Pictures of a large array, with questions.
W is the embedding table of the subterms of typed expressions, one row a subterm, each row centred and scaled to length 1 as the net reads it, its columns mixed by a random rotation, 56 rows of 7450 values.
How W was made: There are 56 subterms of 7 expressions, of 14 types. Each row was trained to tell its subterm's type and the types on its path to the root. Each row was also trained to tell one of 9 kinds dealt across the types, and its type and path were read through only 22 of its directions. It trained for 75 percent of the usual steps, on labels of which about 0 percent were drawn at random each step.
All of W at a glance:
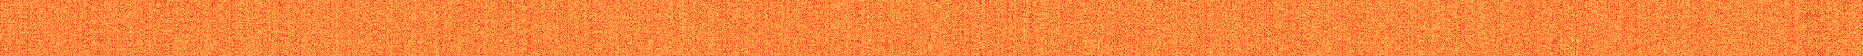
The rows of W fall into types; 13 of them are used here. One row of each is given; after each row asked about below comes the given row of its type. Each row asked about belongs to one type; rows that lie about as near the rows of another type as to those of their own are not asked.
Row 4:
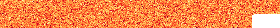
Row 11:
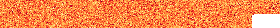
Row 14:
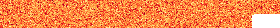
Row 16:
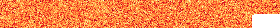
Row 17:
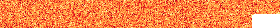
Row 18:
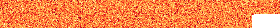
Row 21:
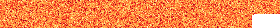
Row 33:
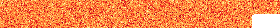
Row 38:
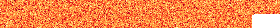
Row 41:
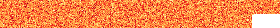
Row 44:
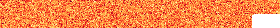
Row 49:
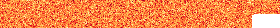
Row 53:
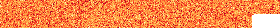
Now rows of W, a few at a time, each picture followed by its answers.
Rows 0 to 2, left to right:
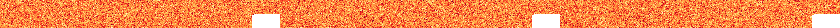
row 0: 18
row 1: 17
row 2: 53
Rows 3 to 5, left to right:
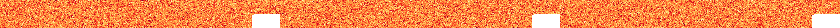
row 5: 4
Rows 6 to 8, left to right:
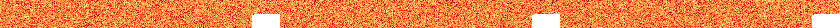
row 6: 33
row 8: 38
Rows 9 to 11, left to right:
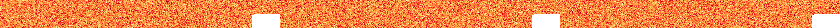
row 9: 49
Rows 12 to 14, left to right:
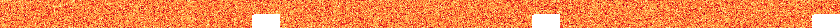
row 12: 18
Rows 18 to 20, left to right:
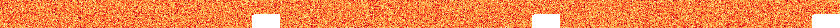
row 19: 33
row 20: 44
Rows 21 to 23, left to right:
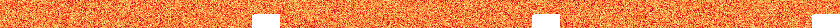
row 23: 17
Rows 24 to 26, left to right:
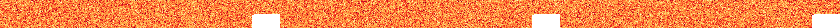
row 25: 38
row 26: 4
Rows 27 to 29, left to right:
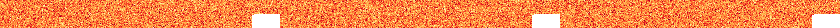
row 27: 53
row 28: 14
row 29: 11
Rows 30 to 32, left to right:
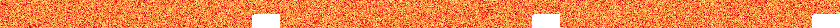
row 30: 21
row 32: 17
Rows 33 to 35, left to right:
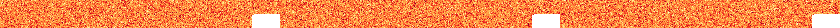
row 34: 21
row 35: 18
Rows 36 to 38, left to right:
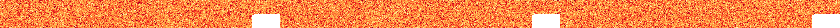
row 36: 11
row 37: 14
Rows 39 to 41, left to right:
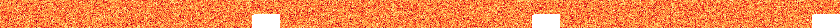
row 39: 33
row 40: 41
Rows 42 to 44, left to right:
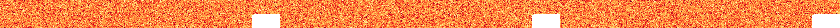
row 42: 38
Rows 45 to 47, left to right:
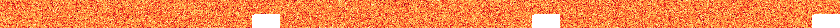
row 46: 53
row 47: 41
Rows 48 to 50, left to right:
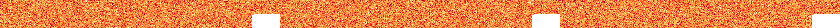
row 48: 14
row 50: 17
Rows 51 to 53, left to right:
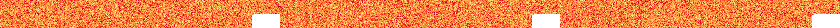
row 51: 41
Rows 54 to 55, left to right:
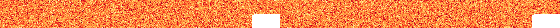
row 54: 41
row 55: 33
